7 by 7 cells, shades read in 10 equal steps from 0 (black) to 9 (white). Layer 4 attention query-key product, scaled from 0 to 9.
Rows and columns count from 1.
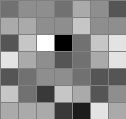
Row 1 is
4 5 5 4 6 5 3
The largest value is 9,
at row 3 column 3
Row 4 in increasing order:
3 4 5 6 6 8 8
